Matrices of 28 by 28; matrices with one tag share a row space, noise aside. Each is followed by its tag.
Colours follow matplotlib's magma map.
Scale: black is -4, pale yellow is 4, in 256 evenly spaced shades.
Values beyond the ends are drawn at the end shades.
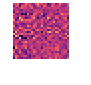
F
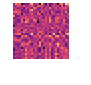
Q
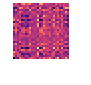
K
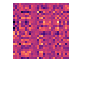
K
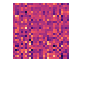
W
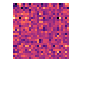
K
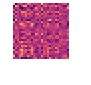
F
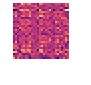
K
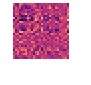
F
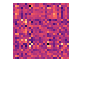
W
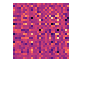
Q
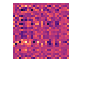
F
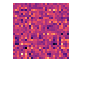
W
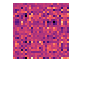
W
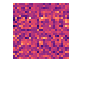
K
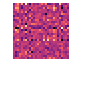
W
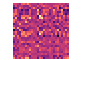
K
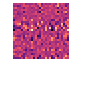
Q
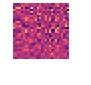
Q
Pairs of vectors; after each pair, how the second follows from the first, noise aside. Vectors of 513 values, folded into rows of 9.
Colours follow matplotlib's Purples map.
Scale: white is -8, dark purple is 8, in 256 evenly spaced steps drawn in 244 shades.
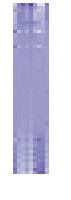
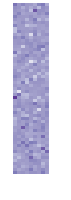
shuffled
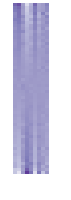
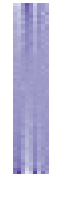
negated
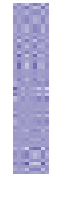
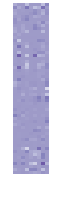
partly zeroed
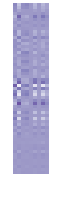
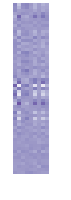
copied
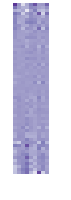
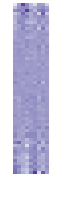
negated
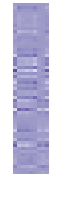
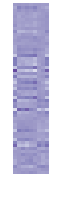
copied
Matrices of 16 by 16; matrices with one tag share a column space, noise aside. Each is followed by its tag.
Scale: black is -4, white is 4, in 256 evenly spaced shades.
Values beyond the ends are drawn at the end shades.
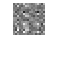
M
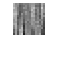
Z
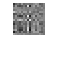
M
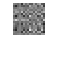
M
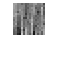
Z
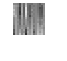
Z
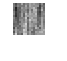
Z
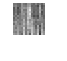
Z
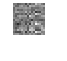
M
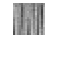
Z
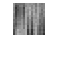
Z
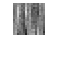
Z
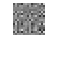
M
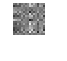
M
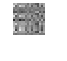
M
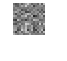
M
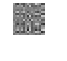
M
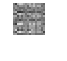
M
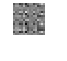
M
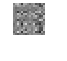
M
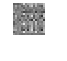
M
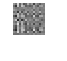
M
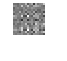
M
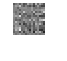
M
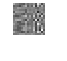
M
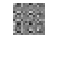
M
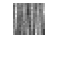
Z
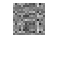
M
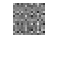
M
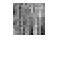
Z
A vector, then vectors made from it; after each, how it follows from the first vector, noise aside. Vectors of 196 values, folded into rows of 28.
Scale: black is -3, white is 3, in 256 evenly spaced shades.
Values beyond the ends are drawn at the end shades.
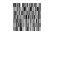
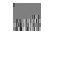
partly zeroed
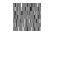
partly zeroed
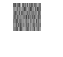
shrunk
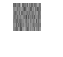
shrunk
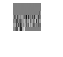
partly zeroed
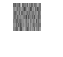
shrunk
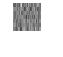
shrunk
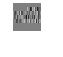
partly zeroed
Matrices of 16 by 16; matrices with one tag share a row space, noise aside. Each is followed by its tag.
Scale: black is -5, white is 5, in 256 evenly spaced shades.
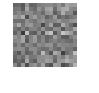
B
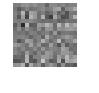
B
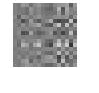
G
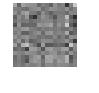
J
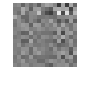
G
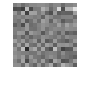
B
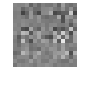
G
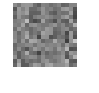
J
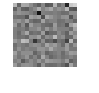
J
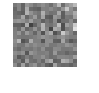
B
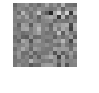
G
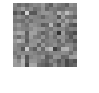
B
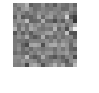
J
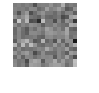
J
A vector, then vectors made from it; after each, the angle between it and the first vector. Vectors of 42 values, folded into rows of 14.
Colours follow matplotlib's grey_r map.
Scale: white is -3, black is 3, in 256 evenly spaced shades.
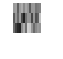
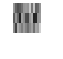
orthogonal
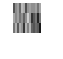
orthogonal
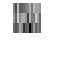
partly opposed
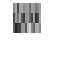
nearly parallel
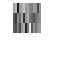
partly aligned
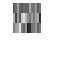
nearly opposite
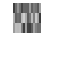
nearly opposite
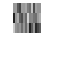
orthogonal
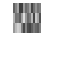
nearly opposite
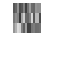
nearly opposite
